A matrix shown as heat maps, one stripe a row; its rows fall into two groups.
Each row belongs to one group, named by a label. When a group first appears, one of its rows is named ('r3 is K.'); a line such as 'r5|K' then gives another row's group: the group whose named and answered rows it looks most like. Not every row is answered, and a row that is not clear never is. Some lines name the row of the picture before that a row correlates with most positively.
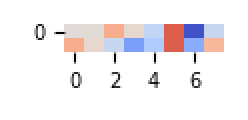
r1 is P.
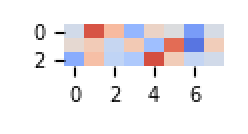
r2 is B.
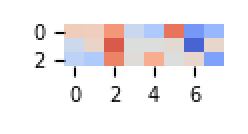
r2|B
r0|P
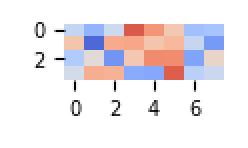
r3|P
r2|B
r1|B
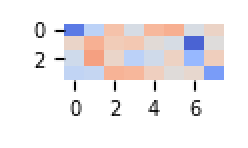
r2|P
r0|B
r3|B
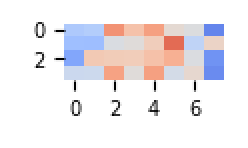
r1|B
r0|B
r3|B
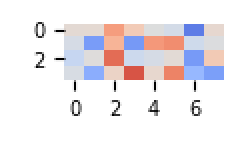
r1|B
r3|B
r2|P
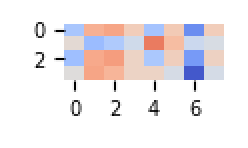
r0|P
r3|P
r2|P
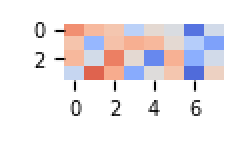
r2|P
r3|P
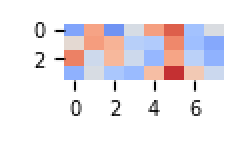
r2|P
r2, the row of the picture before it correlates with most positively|2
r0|B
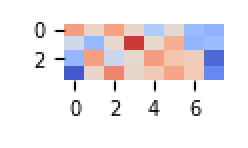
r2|B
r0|P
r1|B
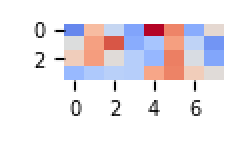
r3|B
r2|P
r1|P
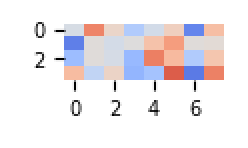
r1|B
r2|B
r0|P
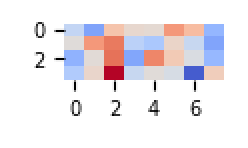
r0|B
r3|P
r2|B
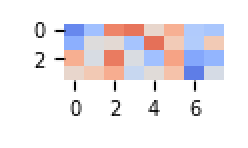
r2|P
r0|B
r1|B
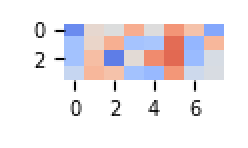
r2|B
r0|B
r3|P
